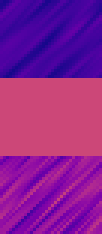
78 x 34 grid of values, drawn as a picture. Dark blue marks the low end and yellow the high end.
It is made of 3 by 1 panels. Panel 1,1: very low, slanting up to the right, faint in contrast. Panel 2,1: middling, flat. Panel 3,1: low, slanting up to the right.
